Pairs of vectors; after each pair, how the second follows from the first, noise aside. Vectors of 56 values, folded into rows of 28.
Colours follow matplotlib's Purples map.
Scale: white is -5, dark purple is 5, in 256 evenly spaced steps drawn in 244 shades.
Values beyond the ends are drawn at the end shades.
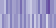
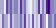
scaled up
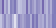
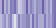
copied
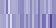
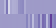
partly zeroed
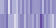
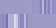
partly zeroed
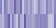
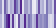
scaled up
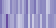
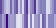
scaled up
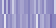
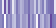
scaled up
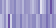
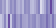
copied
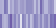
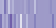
partly zeroed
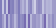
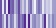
scaled up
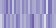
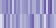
copied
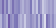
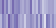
copied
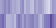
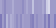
partly zeroed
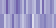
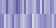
copied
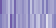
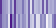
scaled up
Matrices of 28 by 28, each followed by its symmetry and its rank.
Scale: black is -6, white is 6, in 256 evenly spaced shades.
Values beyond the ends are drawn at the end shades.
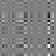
neither, rank one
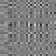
neither, rank two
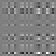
neither, rank one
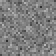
symmetric, full rank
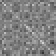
symmetric, rank five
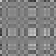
symmetric, rank one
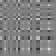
symmetric, rank one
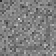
symmetric, full rank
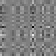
neither, rank two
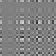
symmetric, rank one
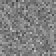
neither, full rank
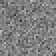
symmetric, full rank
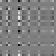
neither, rank one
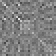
symmetric, rank five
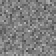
neither, full rank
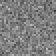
neither, full rank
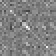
symmetric, rank five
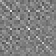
symmetric, rank five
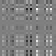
neither, rank one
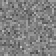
neither, full rank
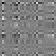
neither, rank two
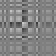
symmetric, rank one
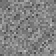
symmetric, full rank
